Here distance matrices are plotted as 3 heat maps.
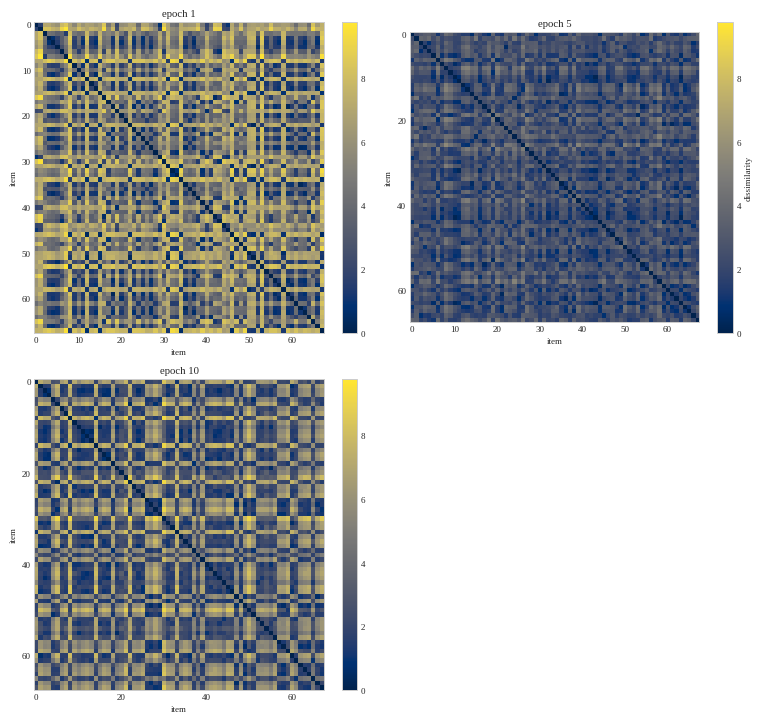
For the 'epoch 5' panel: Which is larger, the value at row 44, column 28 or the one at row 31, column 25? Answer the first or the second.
the first
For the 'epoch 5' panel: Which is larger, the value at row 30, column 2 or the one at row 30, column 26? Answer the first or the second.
the second
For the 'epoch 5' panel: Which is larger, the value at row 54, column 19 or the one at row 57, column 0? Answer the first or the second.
the first
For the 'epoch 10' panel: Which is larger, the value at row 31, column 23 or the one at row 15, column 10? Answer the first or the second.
the first
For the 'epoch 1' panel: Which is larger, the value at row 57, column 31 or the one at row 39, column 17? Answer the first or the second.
the first
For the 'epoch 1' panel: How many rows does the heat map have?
68
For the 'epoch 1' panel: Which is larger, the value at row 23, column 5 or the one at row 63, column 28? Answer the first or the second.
the second
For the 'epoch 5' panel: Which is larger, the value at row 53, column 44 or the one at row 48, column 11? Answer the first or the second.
the first
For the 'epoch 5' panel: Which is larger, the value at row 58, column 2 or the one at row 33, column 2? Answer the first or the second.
the first
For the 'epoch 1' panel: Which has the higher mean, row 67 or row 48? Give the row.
67
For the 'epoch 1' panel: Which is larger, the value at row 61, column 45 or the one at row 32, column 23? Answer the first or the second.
the second
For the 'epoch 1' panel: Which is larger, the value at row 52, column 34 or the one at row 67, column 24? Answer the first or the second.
the second
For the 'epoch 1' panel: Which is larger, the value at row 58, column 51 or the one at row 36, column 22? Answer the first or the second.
the second
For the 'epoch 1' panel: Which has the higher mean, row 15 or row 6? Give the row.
15
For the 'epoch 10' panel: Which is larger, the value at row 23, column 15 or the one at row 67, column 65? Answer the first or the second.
the second
